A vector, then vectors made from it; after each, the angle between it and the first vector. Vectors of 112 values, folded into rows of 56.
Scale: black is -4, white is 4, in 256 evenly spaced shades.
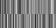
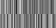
nearly opposite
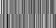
partly opposed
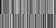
partly aligned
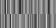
partly aligned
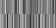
partly opposed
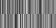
orthogonal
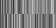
nearly parallel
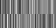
nearly parallel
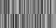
partly aligned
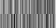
partly opposed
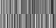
nearly opposite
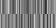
orthogonal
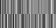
nearly parallel
